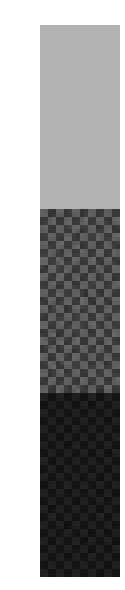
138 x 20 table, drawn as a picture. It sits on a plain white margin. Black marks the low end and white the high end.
The table splits into 3 rows of 1 panel. Panel 1,1: high, flat. Panel 2,1: low, checkered. Panel 3,1: very low, checkered, faint in contrast.
